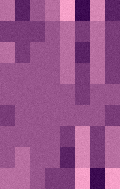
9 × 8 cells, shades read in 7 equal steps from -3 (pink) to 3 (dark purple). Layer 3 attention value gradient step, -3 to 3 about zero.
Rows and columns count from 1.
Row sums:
0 3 1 0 1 2 -1 -1 -3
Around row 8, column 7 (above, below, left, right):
1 3 -2 -1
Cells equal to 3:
2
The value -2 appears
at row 1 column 7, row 7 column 6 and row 8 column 6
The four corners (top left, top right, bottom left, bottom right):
-1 2 -1 -3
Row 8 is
0 -1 0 0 2 -2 1 -1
